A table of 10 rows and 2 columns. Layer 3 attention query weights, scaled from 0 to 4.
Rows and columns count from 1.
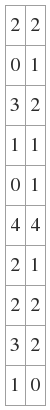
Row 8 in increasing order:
2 2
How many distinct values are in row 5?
2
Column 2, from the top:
2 1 2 1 1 4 1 2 2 0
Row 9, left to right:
3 2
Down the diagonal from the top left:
2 1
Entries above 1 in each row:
2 0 2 0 0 2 1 2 2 0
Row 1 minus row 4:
1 1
